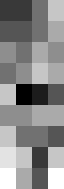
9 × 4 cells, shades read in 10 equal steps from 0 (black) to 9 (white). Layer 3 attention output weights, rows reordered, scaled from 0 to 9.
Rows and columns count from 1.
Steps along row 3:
down up down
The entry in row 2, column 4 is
6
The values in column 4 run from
3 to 9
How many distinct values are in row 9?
3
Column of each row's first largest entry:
4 4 3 3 1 3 1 1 1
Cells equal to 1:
1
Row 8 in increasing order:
2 7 7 8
